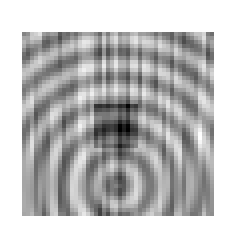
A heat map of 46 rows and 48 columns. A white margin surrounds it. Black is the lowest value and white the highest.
Rings spread out from the bottom middle. On average the colour sits 60% of the way up the scale. There is no overall slope. The centre is the ninth with the lowest average. In the centre lies a patch that is lower than the rest.
